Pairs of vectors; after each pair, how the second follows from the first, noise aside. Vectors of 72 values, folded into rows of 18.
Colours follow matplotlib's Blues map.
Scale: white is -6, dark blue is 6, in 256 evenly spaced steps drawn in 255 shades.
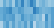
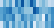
scaled up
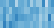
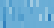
partly zeroed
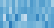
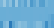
partly zeroed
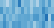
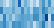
scaled up
